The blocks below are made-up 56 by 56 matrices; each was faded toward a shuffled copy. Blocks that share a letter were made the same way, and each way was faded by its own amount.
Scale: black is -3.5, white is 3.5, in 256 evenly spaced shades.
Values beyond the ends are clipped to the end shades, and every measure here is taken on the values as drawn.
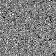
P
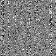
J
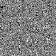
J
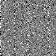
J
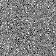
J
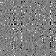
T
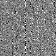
J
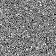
P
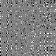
T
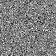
P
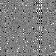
T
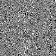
J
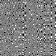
T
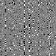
T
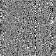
J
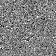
P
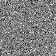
P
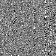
J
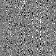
J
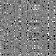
T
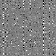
T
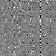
T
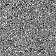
P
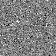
P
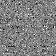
P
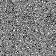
P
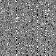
J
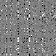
T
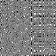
T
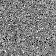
P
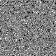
P
